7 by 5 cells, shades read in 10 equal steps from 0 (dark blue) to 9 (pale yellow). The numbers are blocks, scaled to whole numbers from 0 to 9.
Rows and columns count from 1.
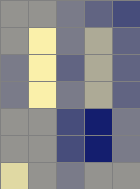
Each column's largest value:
8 9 4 6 5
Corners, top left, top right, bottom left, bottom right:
5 2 8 5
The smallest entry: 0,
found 2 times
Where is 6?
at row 2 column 4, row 3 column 4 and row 4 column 4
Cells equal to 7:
0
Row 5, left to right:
5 5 2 0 4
